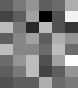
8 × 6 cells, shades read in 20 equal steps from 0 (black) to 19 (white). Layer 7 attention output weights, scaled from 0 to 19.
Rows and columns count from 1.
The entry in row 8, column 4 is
13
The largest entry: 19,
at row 6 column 6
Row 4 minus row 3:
-7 1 9 -7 7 7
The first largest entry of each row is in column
6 6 1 5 1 6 3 4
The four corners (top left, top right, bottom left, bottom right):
7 13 6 9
